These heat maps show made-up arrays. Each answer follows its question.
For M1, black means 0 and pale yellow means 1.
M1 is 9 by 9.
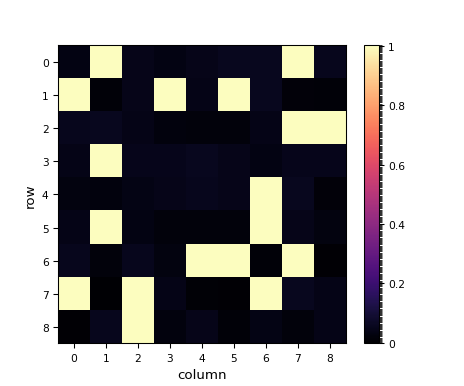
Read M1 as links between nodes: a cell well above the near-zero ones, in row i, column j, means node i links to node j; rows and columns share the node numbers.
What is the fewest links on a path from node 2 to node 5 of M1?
3
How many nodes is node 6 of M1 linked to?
3
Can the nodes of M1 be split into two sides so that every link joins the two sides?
no
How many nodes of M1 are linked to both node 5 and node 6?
0
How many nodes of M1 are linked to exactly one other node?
3
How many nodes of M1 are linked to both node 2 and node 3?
0
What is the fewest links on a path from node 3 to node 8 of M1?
5
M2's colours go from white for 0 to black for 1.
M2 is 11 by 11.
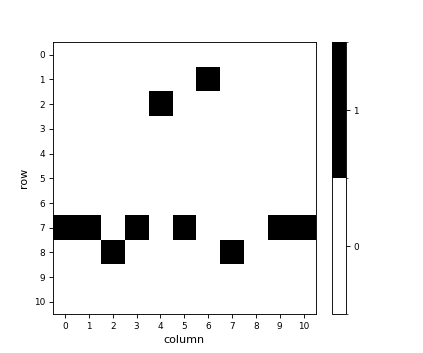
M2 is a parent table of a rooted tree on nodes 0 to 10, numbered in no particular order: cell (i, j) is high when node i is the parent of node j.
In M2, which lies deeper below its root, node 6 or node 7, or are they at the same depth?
node 6
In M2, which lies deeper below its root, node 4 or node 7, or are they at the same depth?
node 4
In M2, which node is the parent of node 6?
1
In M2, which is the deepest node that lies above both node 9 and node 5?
7
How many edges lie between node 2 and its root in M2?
1
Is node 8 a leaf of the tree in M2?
no
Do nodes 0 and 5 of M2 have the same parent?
yes
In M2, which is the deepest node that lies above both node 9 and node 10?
7
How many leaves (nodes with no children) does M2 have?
7
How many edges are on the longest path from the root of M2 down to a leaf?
3
